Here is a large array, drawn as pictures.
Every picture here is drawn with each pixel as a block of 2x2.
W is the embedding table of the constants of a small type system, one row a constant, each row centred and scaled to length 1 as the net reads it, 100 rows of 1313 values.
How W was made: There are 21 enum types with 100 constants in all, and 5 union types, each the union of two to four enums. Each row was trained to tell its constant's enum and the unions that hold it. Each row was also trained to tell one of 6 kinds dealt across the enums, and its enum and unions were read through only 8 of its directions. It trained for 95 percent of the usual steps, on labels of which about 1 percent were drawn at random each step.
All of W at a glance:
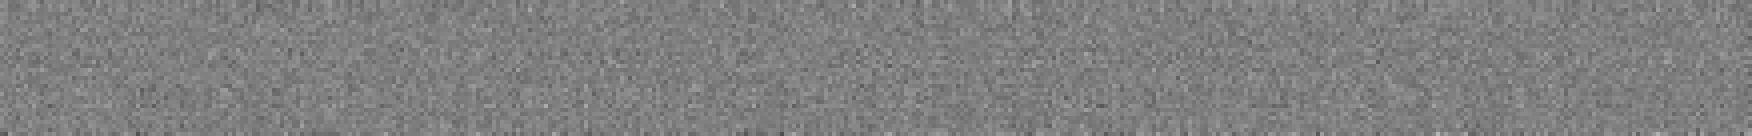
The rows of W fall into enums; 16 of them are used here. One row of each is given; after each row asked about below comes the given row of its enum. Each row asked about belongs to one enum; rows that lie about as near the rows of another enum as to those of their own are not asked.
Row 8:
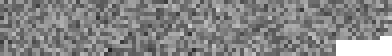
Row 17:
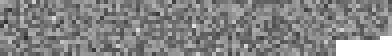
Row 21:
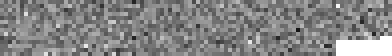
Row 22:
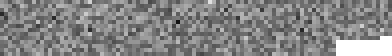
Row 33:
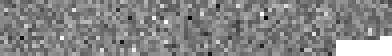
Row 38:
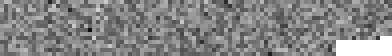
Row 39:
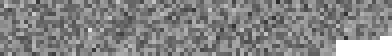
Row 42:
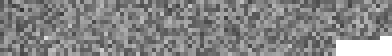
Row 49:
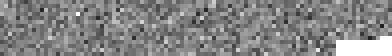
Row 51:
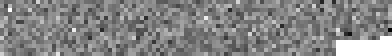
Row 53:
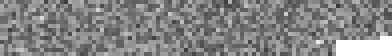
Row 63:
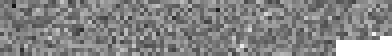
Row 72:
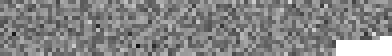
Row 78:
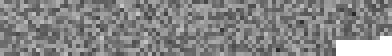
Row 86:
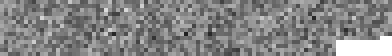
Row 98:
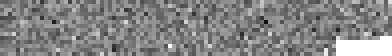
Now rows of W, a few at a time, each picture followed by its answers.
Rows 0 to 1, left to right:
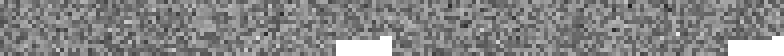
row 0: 17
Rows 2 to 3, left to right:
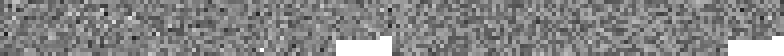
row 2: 42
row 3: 86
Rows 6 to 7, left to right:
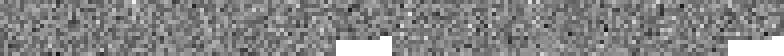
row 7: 98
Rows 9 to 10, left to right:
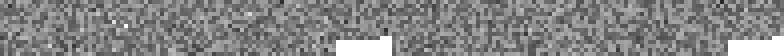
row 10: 8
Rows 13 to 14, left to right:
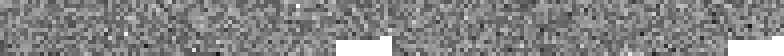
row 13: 17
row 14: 39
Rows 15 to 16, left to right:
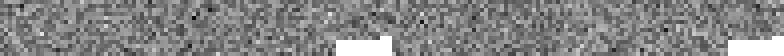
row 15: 42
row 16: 86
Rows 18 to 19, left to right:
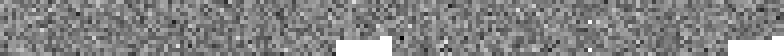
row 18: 38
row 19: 51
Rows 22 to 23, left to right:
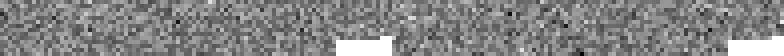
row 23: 53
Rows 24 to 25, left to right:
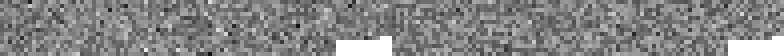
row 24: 33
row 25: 42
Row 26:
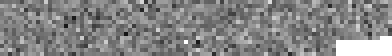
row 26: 72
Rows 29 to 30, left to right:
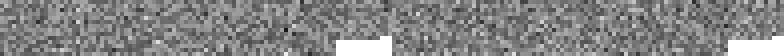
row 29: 8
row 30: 21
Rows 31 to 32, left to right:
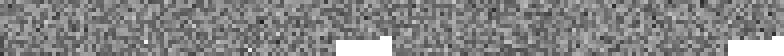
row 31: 8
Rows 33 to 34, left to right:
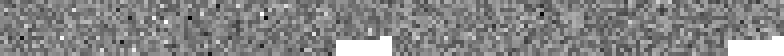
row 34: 21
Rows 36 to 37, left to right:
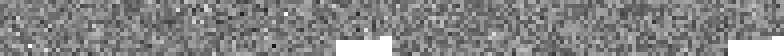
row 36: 39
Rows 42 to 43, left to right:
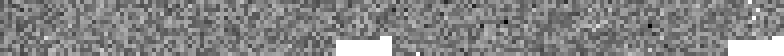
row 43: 39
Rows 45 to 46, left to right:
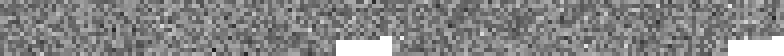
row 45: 8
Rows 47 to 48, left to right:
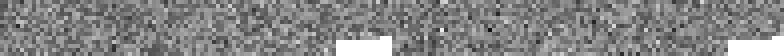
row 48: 42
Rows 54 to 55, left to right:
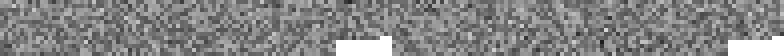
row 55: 49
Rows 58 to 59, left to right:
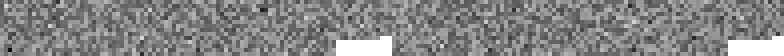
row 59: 86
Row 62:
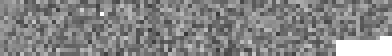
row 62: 86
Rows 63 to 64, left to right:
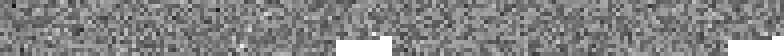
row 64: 17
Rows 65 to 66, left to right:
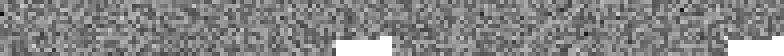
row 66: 78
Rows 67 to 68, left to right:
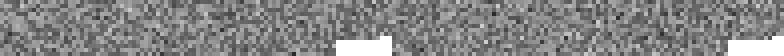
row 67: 78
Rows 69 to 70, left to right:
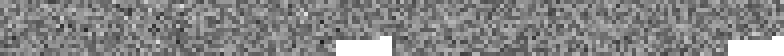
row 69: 22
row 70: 49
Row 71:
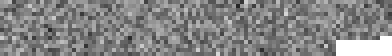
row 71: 78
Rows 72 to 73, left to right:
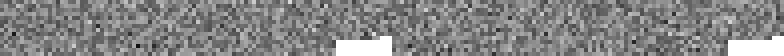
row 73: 49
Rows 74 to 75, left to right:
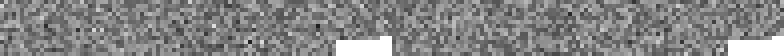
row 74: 53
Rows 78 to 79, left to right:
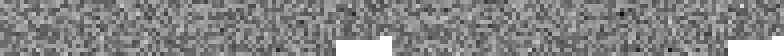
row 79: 78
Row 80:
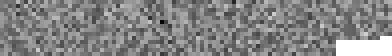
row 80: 49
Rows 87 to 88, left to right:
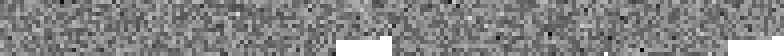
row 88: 39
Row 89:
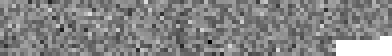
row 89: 22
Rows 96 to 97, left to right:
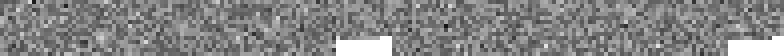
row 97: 17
